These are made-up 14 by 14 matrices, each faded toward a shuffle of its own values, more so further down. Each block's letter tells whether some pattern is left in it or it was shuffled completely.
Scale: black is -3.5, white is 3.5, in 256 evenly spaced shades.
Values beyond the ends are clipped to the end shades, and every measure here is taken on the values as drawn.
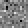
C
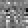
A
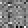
A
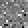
C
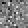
C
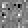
A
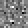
C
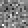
C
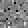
C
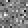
C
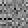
A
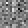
A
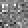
A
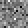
C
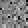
A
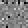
A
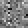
A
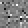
A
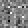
A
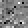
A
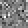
C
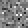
C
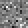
C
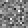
C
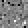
C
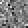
C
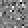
C
